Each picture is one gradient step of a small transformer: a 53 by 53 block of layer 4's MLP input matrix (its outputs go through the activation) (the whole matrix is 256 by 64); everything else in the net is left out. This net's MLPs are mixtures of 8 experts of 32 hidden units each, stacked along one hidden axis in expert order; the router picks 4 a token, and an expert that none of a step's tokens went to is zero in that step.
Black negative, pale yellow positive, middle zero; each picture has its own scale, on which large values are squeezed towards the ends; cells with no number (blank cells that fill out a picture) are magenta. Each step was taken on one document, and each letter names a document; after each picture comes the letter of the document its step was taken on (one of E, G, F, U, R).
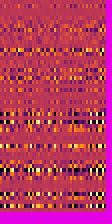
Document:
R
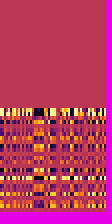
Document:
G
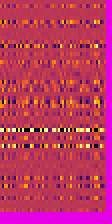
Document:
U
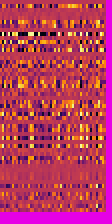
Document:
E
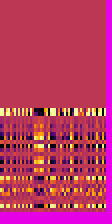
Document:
G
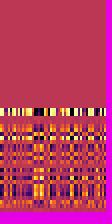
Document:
G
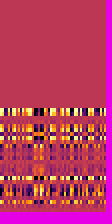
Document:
G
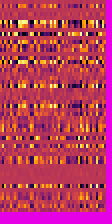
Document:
E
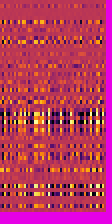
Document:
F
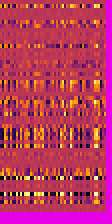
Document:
U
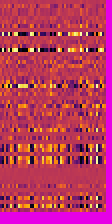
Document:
E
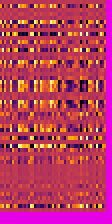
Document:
E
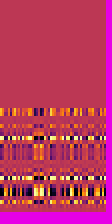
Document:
G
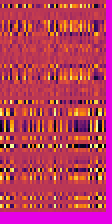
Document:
R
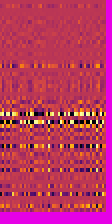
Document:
F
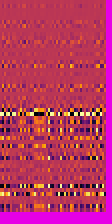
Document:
F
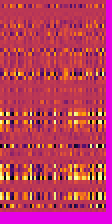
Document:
R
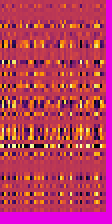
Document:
U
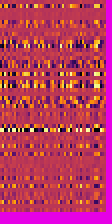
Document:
U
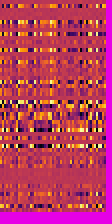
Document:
E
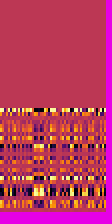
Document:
G
